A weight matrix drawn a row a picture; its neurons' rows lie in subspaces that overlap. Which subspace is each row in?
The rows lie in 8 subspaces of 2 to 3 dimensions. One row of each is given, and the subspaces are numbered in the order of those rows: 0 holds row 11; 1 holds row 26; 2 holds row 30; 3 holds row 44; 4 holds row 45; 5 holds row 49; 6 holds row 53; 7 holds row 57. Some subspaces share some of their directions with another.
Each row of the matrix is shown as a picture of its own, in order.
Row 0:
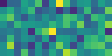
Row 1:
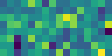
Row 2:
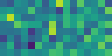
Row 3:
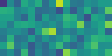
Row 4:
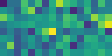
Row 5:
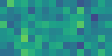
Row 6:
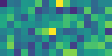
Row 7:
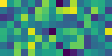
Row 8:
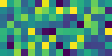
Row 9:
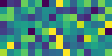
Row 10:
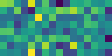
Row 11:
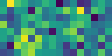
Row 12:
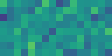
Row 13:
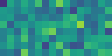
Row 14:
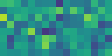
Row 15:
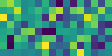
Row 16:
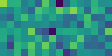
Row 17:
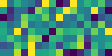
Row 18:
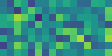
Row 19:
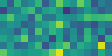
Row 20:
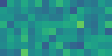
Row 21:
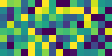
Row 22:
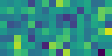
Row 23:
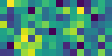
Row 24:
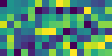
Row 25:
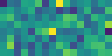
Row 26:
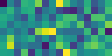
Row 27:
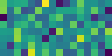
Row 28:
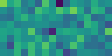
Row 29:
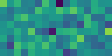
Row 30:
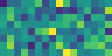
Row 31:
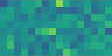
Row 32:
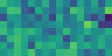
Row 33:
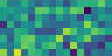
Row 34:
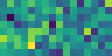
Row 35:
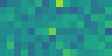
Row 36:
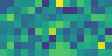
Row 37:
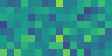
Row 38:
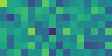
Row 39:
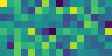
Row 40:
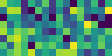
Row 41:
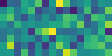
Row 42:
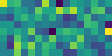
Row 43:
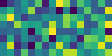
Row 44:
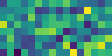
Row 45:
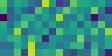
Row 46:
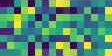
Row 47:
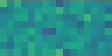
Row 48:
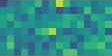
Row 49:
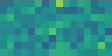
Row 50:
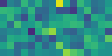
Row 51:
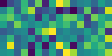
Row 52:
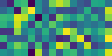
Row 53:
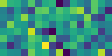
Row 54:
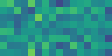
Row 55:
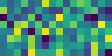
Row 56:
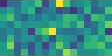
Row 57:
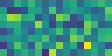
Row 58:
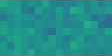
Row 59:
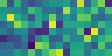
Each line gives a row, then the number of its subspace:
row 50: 4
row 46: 7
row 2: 1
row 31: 1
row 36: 5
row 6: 3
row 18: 7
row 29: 7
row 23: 0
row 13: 0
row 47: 5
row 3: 5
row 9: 3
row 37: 3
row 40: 2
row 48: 3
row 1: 6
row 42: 6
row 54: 7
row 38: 7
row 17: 4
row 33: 3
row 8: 0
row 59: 1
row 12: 4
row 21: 6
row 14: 4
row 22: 6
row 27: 4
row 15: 4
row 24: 3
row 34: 1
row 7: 4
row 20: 0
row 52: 7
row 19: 5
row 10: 7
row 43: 1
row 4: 2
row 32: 2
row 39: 2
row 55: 4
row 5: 0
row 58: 2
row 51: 7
